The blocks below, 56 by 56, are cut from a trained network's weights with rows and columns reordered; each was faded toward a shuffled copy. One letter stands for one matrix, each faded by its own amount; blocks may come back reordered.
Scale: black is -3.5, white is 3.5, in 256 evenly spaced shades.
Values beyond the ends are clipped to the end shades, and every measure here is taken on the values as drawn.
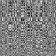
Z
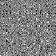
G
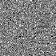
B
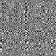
Z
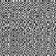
Z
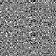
Z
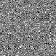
B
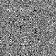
B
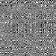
Z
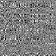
Z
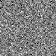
B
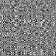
Z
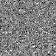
B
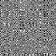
Z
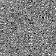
B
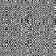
Z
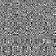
Z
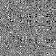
G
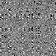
G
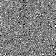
B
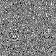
B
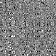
G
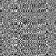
Z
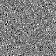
B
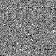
B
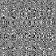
Z
